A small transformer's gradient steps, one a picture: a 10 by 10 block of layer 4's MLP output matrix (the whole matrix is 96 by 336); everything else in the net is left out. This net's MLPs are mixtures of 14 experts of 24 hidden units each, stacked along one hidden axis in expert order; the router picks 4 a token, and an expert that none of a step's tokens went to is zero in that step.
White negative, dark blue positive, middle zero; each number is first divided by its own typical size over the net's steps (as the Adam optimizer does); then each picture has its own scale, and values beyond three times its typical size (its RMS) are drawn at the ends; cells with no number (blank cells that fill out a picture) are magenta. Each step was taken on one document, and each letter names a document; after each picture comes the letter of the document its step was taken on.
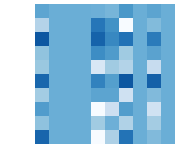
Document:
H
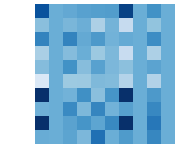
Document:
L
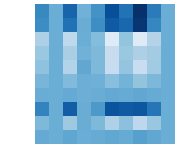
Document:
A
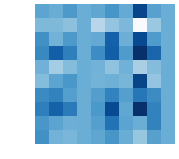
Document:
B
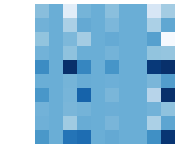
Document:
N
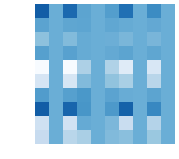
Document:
L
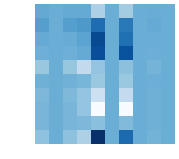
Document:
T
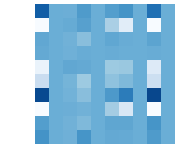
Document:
L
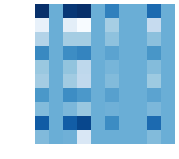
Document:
L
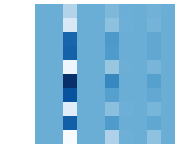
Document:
N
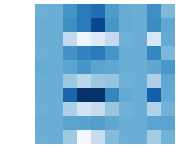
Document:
N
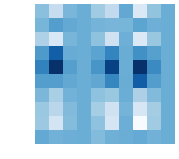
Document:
B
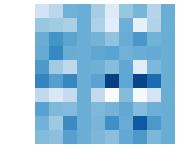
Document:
B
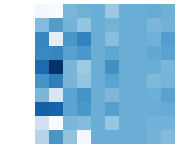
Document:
A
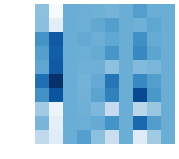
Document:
B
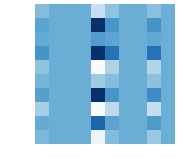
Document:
H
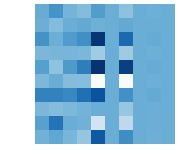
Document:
T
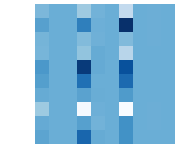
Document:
H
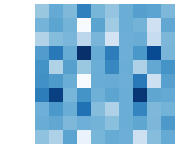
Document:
A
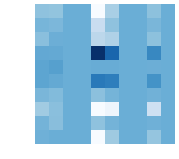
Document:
H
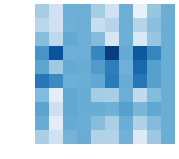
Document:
B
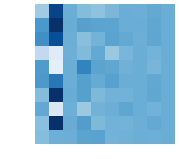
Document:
A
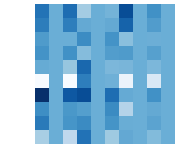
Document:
A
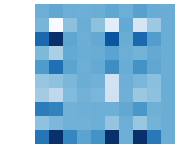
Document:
B
